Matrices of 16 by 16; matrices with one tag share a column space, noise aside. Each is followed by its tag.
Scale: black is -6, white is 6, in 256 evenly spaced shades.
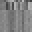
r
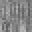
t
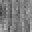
t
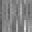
t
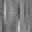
t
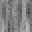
t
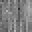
t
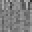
r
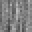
t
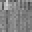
r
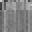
r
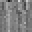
r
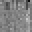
r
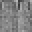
r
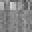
r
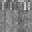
r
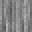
t
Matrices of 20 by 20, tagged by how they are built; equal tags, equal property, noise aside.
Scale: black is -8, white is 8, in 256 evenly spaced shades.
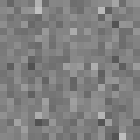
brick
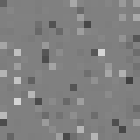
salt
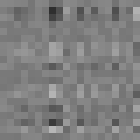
brick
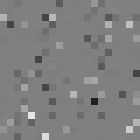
salt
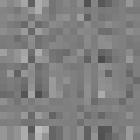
brick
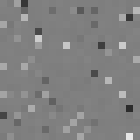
salt
